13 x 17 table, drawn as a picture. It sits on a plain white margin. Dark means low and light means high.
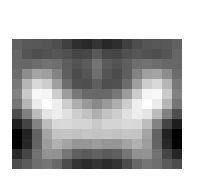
Mirror symmetry: left to right. Lone odd cells: none. Average level on the scale: 50%.
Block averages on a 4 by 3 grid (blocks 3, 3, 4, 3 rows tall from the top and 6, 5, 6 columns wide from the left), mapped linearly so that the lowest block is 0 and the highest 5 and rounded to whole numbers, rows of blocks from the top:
1 0 1
4 1 4
4 5 4
1 1 1
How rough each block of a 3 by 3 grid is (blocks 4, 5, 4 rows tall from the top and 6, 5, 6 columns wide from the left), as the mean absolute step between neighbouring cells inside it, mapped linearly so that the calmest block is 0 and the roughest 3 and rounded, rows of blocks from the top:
0 0 0 | 3 1 3 | 2 2 2
